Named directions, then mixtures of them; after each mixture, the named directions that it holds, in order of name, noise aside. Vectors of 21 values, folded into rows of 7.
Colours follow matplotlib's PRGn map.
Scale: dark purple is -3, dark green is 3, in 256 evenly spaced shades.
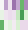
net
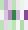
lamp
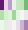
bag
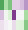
bag, lamp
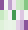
bag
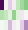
bag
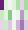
bag, lamp, net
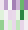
net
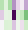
bag, lamp, net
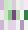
lamp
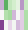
lamp, net
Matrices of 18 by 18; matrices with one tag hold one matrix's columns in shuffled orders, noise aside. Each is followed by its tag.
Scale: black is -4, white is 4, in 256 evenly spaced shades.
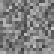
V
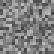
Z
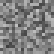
V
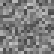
Z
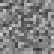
V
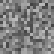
V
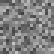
Z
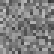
Z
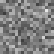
Z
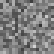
V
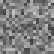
Z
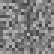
V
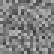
Z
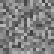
V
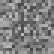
V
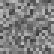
Z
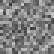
Z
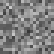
Z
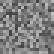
V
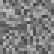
Z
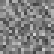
Z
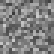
Z
